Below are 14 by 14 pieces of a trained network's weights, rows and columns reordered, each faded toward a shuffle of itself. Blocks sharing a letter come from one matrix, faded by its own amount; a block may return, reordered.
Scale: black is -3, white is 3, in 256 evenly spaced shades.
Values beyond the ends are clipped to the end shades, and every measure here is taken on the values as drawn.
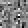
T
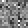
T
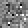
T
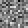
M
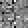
T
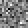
M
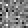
T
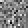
M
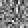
M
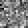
M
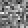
M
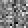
M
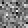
M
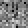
T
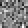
M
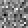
M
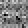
T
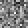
M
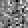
T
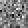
M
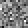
M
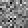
M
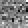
T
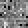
T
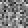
M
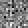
M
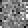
T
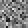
M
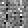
T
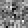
T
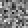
M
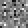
T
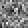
M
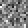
M
